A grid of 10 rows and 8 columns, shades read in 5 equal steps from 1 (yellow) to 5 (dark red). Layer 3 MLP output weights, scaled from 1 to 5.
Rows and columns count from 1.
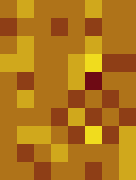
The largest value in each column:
4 4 4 4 4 5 4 4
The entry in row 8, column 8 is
2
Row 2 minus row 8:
1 1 1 1 -1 3 -1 1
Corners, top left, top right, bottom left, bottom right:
3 3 3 2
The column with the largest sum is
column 7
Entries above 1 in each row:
8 8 8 7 8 8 8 7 8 8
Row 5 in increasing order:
2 3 3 3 3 3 4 5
